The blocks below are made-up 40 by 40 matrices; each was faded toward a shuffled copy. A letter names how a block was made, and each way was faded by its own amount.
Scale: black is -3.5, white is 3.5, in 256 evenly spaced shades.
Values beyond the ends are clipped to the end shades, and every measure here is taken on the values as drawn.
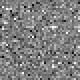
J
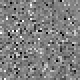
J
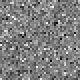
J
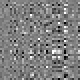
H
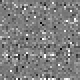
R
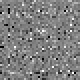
R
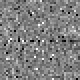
J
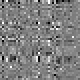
H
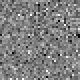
J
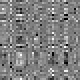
H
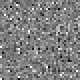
J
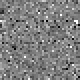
J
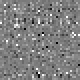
R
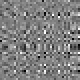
H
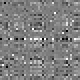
H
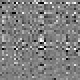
H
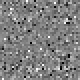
J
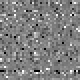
R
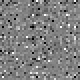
R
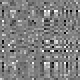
H
